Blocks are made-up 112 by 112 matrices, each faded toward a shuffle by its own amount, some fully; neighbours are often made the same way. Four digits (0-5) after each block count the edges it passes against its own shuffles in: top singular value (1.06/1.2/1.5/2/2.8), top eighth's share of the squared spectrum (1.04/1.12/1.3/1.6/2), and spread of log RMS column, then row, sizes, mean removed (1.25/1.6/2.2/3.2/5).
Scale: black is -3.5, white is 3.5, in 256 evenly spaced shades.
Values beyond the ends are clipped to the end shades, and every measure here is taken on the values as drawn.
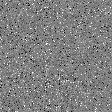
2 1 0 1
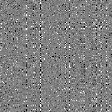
5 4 3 2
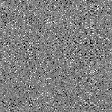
4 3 2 2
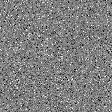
3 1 1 0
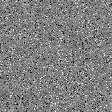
3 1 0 0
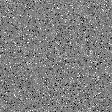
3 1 0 0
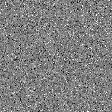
3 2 1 0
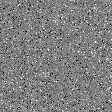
0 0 0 0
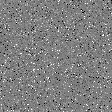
2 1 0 0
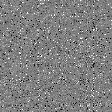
4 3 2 1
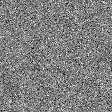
0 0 0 0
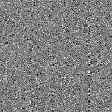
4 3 2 1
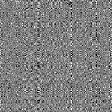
5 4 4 3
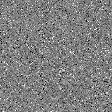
3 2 1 0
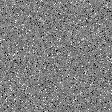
0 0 0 0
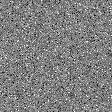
0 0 0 0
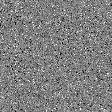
1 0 1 0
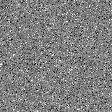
0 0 0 0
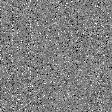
1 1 2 0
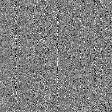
2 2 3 0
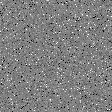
0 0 0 0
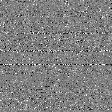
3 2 0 3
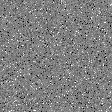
0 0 0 0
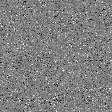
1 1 0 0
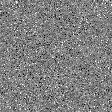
2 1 0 0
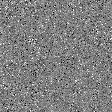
0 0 1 0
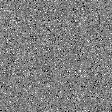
1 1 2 2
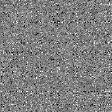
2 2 3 3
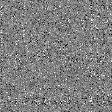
1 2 2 2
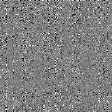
2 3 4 3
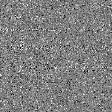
1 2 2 2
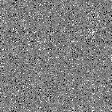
1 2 3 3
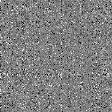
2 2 3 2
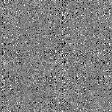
2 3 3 3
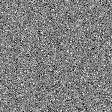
1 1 0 0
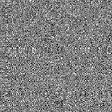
4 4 2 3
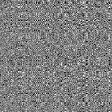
5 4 3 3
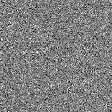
3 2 1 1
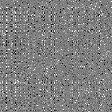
5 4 3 2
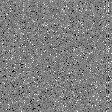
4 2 1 1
